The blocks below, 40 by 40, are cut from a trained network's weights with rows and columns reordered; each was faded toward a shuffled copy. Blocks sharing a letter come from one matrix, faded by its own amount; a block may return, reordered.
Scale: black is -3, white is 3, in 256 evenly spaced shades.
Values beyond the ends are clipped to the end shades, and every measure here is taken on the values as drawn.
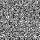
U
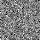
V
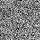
U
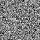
U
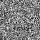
U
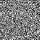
U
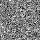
U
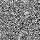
V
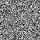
U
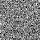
V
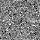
V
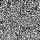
U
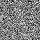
U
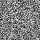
V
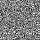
U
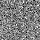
V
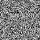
U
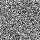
V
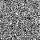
V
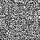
U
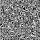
U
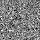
V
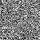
U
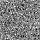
V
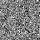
V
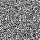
U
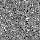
V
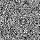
U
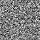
U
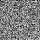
U
